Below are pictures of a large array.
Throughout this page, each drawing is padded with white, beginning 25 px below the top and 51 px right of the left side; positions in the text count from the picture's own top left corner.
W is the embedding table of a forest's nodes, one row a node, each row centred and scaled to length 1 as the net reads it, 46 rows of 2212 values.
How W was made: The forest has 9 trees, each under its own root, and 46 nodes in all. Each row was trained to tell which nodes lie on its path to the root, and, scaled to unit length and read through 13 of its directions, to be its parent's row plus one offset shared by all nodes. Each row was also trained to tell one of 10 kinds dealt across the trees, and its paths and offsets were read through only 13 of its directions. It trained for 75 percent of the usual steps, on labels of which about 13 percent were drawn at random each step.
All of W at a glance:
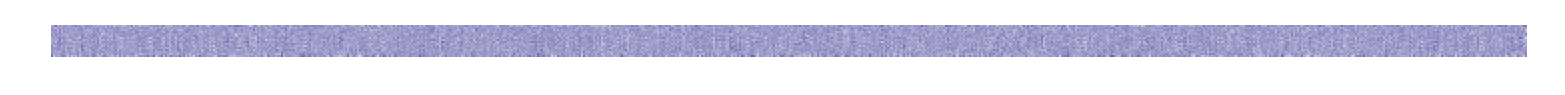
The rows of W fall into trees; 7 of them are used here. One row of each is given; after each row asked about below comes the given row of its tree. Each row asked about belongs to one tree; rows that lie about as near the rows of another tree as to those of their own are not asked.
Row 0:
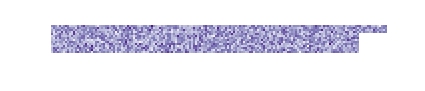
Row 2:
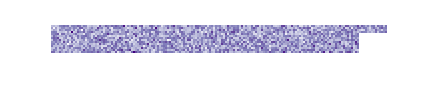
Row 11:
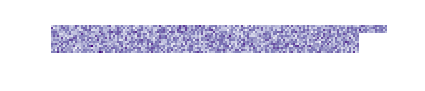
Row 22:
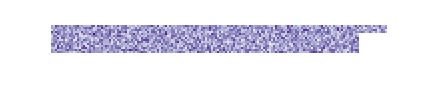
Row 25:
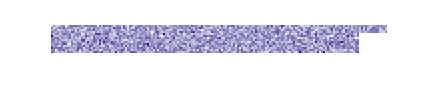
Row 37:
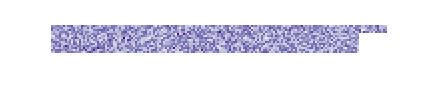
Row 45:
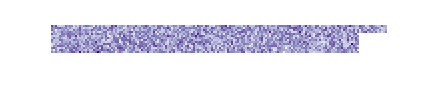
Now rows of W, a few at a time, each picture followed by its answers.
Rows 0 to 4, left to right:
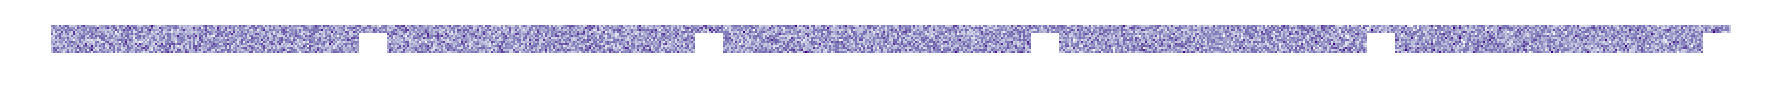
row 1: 2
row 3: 37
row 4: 25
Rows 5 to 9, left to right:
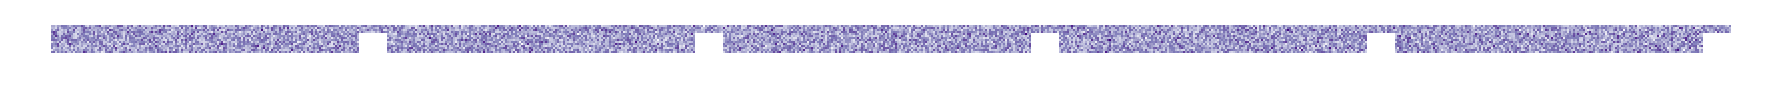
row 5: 11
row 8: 2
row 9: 22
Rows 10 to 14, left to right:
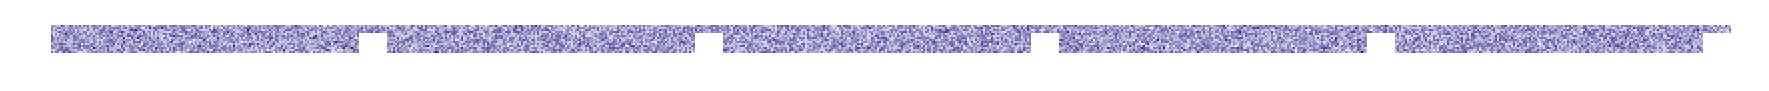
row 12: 0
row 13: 22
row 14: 45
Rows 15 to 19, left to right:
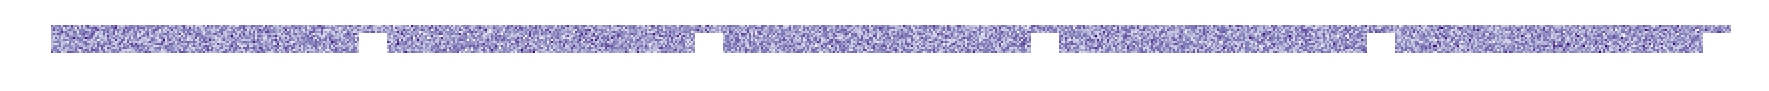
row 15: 37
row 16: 45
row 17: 22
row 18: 25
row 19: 25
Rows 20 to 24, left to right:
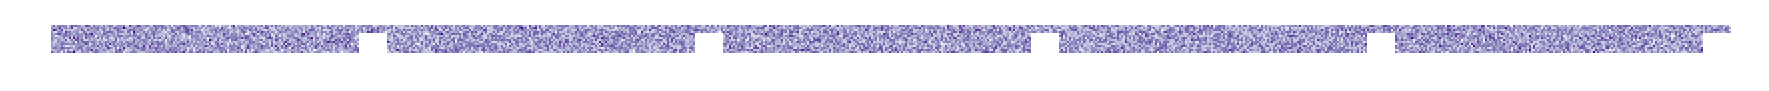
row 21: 45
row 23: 11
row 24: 25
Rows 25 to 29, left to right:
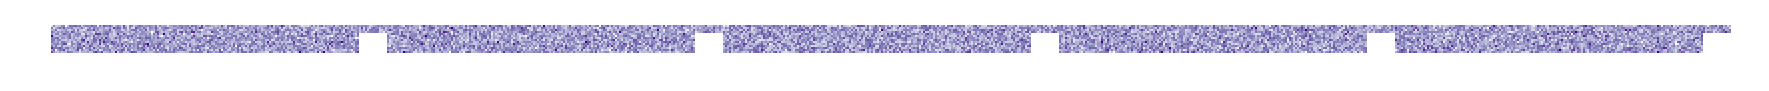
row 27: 22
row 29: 0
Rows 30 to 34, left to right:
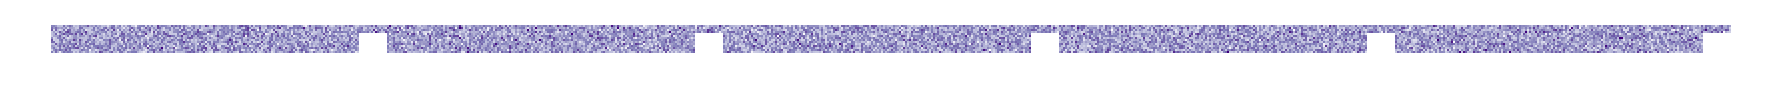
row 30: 45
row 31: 25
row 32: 25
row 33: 2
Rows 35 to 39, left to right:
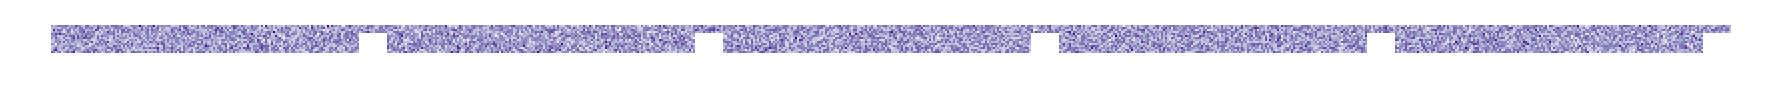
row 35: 2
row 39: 25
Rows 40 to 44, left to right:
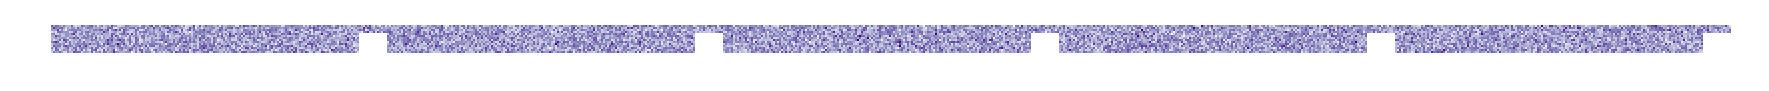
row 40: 37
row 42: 0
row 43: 45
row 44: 0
